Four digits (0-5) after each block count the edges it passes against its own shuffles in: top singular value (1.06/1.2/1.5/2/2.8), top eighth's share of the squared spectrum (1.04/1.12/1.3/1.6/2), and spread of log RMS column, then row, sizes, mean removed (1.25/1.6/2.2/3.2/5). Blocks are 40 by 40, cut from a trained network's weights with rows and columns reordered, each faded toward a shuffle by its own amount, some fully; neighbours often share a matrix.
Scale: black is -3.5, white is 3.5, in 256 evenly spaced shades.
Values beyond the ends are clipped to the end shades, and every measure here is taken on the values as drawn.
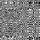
4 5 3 3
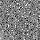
2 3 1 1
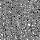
2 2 0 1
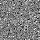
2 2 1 0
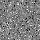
0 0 0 0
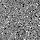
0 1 0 0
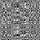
4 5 3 3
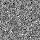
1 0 0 0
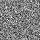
0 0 0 0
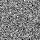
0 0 0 0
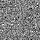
0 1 0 0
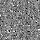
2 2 0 1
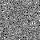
0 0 0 0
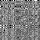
3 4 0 2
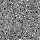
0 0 0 0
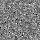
0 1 0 0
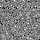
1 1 0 0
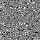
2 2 0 1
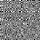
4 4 2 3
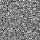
3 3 1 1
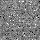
1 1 0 0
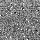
1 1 0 0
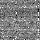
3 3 1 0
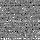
3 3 1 1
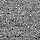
2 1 0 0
